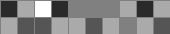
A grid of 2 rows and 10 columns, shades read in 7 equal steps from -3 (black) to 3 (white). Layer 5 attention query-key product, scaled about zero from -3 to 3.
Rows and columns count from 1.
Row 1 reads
-2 1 3 -2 0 0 0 1 -2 1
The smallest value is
-2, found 3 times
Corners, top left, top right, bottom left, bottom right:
-2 1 1 -1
